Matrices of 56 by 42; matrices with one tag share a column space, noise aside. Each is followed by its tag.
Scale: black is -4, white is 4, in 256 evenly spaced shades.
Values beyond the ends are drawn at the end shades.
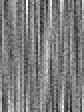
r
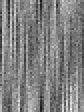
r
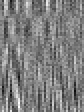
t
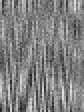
t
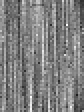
r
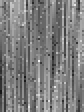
r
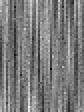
r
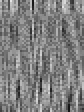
t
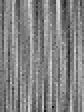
r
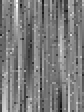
r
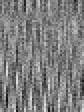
t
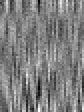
t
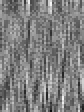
t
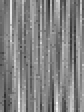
r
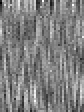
t
